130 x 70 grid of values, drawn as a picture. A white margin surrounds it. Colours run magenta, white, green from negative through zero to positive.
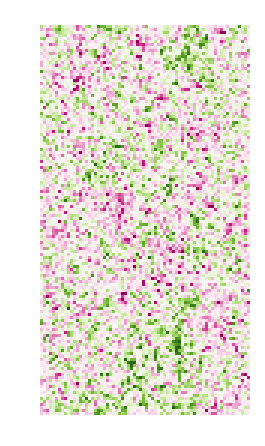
No single row or column stands out from its neighbours. There are no regular stripes. No overall slope runs across the table. On average the colour sits 50% of the way up the scale. The values follow a bell shape. The bottom middle is the ninth with the highest average.
